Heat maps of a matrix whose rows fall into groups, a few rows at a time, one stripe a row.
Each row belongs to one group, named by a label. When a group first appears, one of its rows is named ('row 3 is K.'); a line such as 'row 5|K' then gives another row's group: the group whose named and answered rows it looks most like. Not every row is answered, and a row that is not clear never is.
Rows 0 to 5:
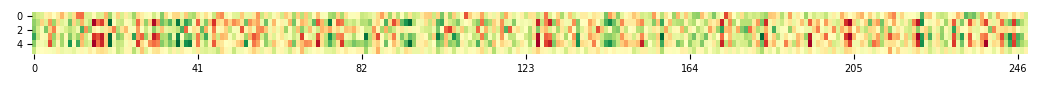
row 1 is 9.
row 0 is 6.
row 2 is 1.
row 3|9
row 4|9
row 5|9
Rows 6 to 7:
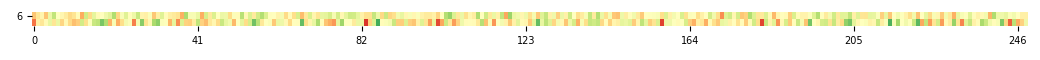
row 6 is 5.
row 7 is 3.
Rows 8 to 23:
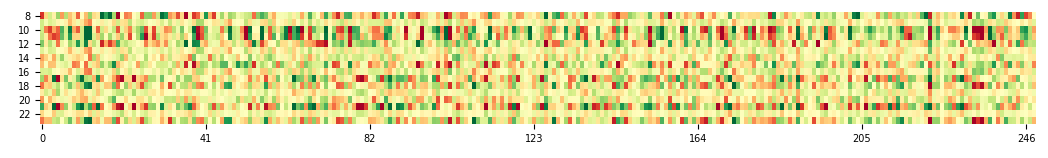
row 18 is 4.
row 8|3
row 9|6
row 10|4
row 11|4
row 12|9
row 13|6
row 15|3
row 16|6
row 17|1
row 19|5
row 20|3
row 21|1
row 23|4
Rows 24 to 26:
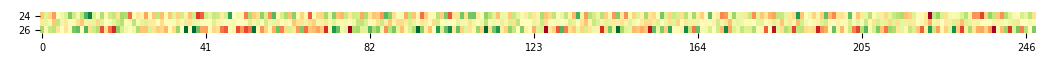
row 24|4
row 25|5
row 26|9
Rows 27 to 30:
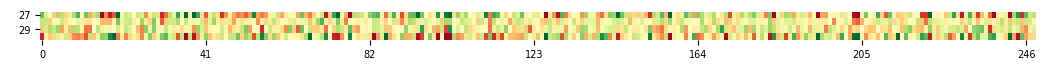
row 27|9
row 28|9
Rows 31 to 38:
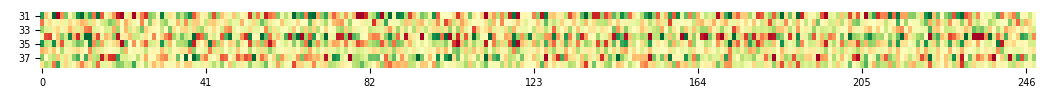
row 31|1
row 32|3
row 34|4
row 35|1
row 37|9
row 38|5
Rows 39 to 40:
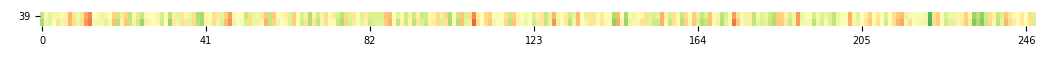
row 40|6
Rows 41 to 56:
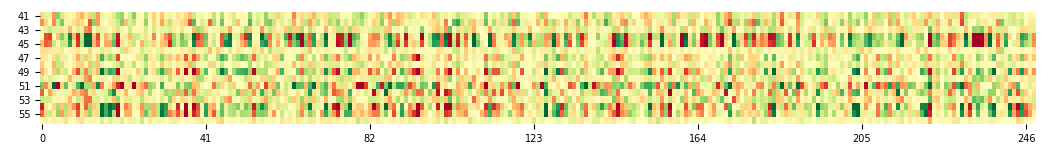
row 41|5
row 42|5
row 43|6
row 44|4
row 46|5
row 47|3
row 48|5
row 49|3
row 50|6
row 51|1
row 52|3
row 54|3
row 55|3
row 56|5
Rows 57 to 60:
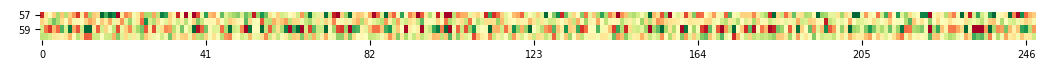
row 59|4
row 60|6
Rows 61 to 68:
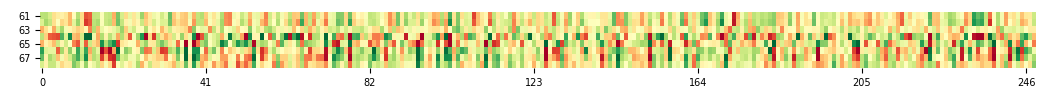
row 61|6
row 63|5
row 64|4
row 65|3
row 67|9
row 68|9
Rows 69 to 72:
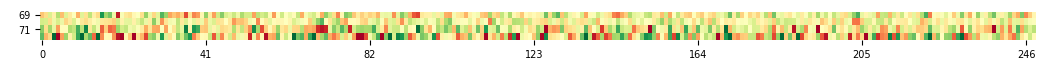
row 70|9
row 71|9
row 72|1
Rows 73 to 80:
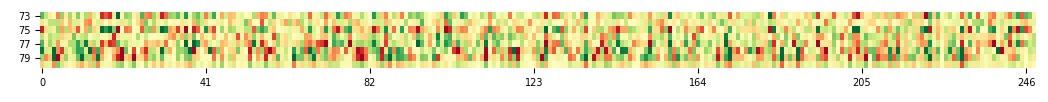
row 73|9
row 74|6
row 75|3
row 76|9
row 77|9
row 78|1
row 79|1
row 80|5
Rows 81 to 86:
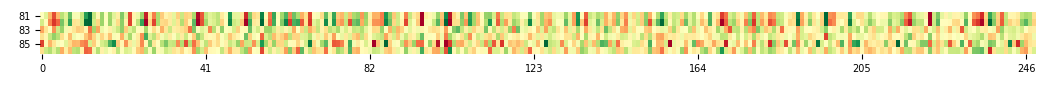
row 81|4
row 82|4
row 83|5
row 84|6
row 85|3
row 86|6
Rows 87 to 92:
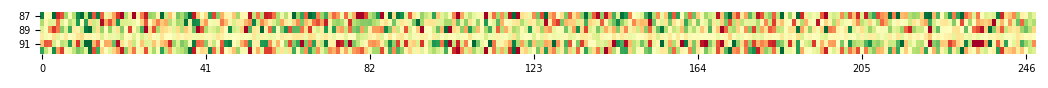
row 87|1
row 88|9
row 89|4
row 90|5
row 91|4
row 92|1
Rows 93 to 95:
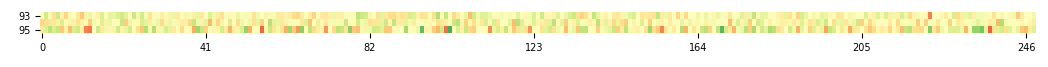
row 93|5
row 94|5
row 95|6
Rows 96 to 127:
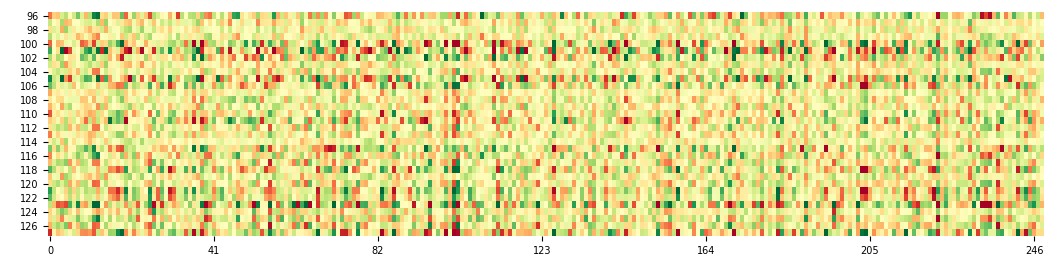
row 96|4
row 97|1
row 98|5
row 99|6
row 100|3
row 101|1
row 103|1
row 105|1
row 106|9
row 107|3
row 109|5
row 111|3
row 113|3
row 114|5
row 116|4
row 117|6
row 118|9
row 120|6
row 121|9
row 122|9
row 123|4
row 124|6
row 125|4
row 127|3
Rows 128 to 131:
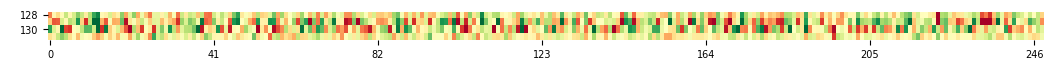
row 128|4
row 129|4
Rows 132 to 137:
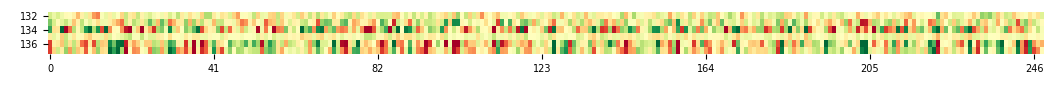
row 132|6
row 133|9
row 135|5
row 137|3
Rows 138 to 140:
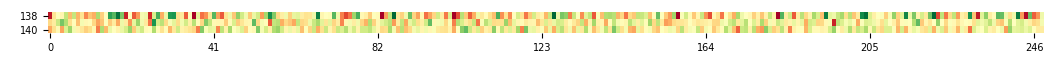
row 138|3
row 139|6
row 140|5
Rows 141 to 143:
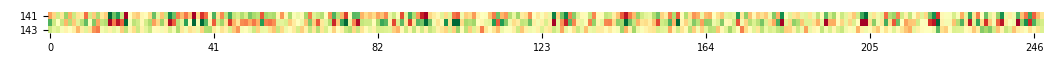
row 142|9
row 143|6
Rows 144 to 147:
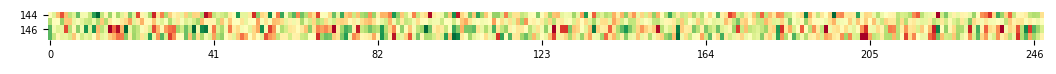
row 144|4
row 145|1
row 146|9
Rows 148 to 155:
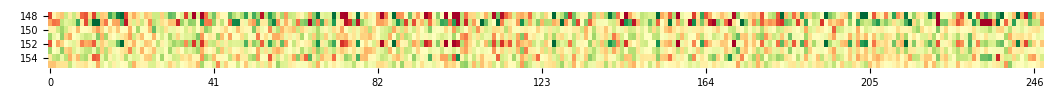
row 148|3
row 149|4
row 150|6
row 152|3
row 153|1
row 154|6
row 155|5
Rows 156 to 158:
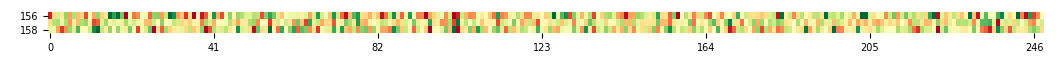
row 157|6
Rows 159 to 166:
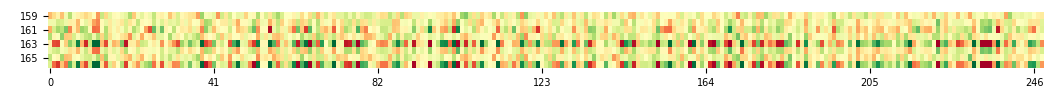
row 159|5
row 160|6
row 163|4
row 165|1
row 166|4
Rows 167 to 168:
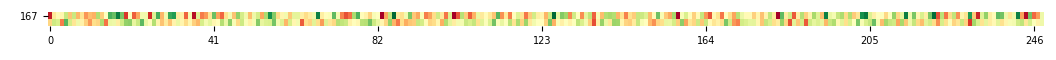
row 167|3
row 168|5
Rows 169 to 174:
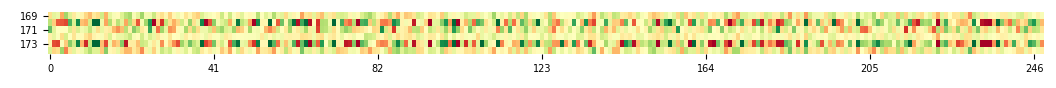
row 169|5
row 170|4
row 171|9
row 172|5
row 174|1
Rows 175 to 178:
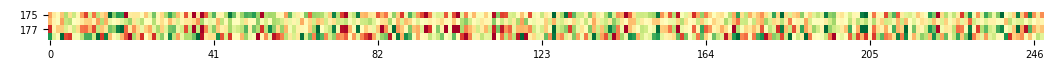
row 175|3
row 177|3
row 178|1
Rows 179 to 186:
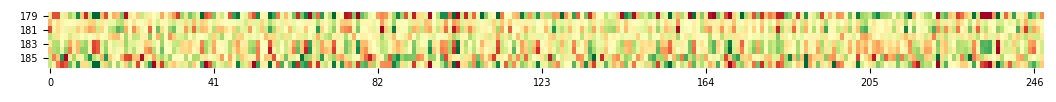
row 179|4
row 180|3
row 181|3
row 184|6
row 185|1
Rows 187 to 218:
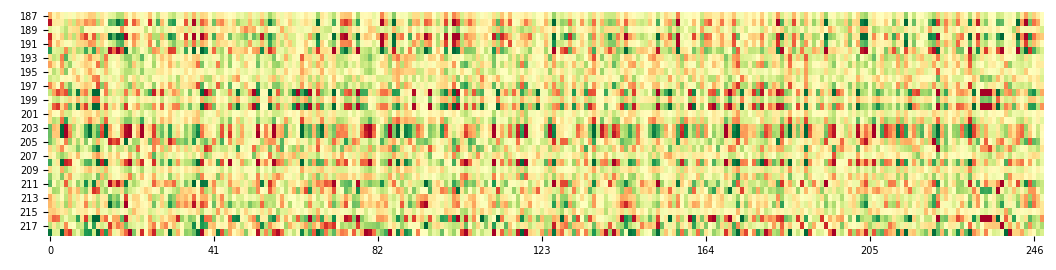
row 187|3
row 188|3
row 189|9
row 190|3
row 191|3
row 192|9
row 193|5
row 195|5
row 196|6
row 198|4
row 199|6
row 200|4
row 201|5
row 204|1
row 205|9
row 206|4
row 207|6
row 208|1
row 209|5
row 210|1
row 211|9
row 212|6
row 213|3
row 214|3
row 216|4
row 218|1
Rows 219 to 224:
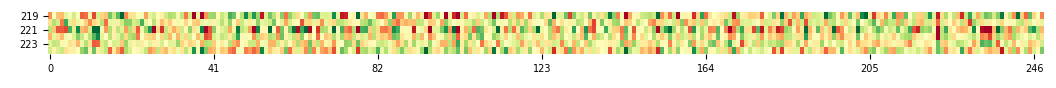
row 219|3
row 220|5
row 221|4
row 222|4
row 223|6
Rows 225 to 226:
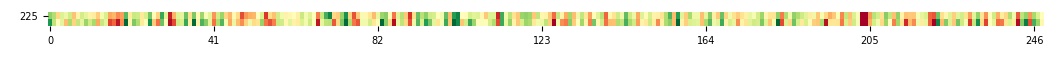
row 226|9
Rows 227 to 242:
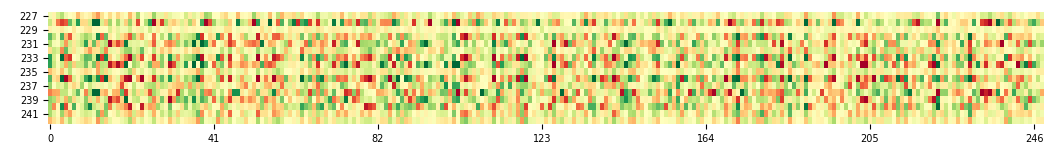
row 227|6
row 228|4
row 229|5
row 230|1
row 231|9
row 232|5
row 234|9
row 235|5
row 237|9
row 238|4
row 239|9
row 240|1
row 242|5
